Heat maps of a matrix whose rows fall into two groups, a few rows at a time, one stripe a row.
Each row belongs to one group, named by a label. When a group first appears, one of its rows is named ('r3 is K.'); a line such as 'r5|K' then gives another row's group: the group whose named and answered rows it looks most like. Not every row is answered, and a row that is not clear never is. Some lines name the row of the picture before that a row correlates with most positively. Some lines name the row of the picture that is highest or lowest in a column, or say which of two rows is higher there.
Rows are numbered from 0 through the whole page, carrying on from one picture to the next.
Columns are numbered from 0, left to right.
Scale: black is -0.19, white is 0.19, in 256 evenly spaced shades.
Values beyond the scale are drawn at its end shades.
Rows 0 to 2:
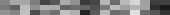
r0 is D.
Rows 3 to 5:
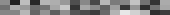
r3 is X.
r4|X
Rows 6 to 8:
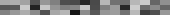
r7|X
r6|D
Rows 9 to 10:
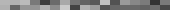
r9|D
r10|X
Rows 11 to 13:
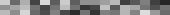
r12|D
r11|X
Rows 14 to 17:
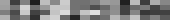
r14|X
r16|X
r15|X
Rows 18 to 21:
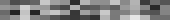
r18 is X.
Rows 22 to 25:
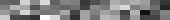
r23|D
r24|X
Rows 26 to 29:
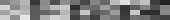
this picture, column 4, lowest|28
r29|X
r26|D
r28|X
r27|X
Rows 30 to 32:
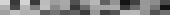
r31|X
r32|D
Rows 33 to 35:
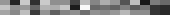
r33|X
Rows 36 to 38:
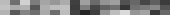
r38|D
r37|X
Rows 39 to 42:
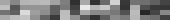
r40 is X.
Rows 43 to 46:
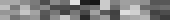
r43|D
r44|D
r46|D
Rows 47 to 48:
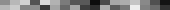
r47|D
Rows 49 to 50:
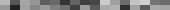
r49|D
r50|X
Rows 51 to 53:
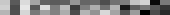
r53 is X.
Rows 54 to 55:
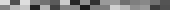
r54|X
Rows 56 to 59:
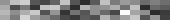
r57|X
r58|D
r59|D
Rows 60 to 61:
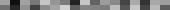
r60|X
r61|X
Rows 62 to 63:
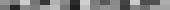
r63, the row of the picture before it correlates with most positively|60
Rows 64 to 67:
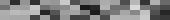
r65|D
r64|X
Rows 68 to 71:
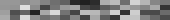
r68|D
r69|D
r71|D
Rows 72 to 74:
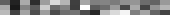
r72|X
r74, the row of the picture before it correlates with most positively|68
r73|X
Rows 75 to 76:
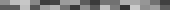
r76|X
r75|D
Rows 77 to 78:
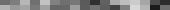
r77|D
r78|D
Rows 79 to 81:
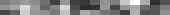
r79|D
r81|X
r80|D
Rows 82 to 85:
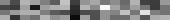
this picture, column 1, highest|84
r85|X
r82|X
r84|D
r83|X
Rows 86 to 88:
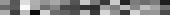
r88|X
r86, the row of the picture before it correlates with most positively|82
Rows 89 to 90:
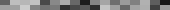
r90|D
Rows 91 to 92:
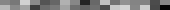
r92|D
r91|D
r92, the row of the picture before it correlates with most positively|89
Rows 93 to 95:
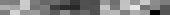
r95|D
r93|D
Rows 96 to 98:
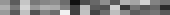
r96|D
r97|X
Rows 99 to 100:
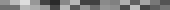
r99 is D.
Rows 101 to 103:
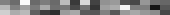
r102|D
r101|X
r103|D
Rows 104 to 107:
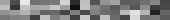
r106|D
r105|X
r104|X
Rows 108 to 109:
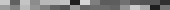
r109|D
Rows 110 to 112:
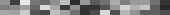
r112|D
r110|X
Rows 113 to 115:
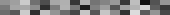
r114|D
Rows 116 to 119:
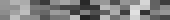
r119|D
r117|D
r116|D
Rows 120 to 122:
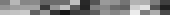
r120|D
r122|D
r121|D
